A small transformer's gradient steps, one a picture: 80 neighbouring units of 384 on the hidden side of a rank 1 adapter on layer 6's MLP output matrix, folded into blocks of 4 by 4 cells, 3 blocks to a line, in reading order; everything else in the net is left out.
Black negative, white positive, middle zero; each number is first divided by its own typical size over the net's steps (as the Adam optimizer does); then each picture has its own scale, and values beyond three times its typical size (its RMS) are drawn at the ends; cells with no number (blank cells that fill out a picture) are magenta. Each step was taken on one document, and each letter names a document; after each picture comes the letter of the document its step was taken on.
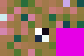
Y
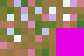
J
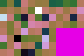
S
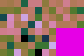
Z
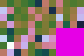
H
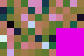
H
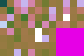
Y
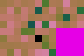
Z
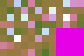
J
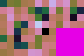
S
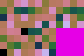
Z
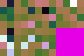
H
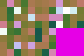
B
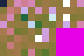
Y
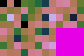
S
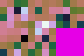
Z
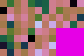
H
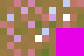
J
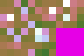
J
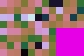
S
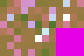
Y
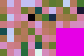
S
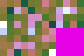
B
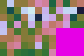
S
